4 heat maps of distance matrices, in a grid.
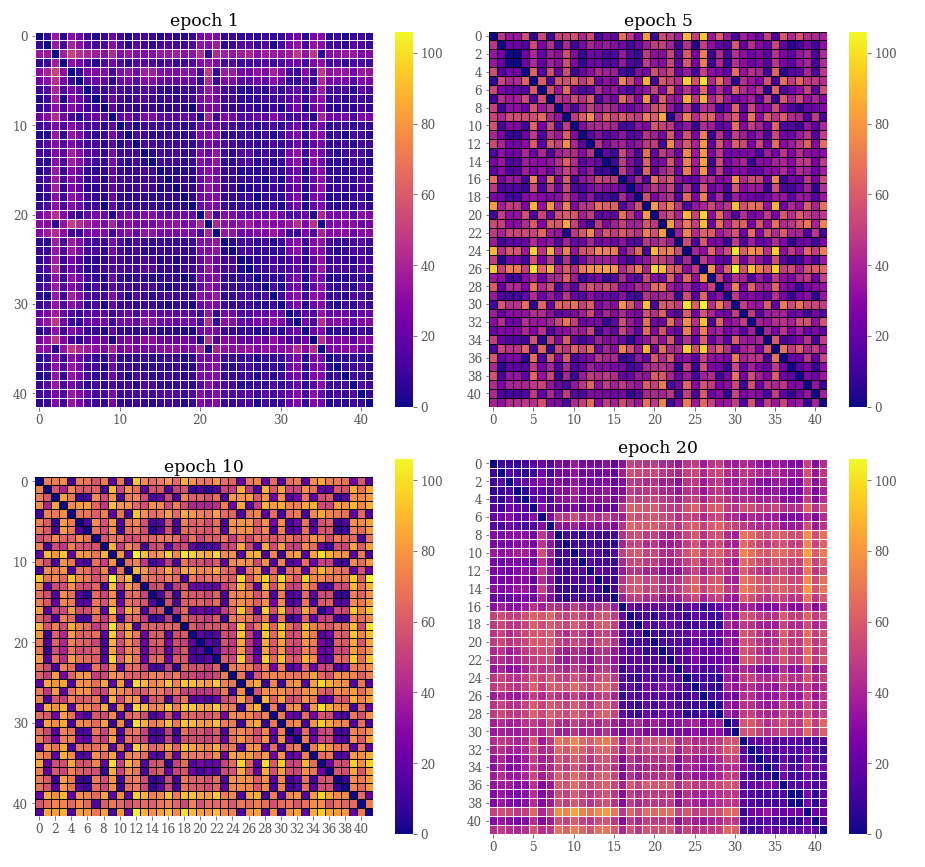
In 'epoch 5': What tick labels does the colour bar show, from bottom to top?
0, 20, 40, 60, 80, 100
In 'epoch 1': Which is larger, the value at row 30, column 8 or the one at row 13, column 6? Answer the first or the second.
the second
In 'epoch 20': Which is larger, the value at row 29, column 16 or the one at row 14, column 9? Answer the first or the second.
the first
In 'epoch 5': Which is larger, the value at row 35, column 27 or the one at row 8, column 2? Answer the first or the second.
the first
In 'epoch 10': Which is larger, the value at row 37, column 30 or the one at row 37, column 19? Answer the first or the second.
the first
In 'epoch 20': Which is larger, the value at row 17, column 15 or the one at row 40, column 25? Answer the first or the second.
the first
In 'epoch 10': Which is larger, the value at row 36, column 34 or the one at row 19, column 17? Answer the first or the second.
the first
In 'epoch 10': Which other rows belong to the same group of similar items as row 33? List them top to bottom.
0, 4, 9, 11, 25, 28, 30, 39, 41
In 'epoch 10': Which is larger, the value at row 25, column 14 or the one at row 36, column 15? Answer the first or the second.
the first
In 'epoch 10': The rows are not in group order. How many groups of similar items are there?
6
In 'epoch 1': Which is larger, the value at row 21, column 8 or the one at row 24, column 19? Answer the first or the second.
the first
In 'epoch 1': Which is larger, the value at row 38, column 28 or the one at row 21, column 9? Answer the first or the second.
the second
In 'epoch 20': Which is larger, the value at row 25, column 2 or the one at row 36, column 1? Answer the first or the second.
the first
